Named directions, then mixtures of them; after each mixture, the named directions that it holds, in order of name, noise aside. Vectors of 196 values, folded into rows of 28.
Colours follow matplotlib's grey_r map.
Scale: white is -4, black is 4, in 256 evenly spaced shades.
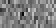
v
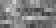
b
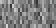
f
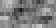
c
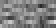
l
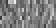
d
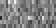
b, d, f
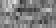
b, c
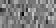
v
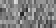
b, f, v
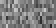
f, l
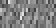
d, v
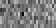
v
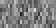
f, v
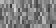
f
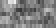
b, c, d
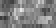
c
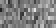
l, v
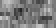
c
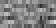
l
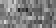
b, c, f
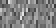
d, v
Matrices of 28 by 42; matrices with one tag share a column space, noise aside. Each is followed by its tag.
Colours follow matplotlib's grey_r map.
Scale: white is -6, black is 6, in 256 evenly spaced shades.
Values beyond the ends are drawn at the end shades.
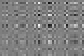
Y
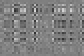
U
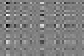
Y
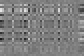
U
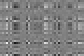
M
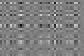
Y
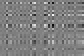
Y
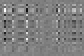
U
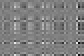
M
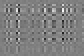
U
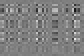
U
